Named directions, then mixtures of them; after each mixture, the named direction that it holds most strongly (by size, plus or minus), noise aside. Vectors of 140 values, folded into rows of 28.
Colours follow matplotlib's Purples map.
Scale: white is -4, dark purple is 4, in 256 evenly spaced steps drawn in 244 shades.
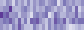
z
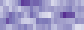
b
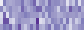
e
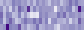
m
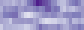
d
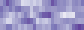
b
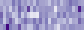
m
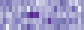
m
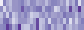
e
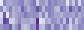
e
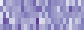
e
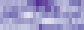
d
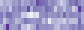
m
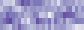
b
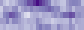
d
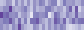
z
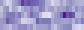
b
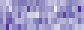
m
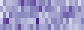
e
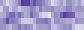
b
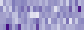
m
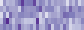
e
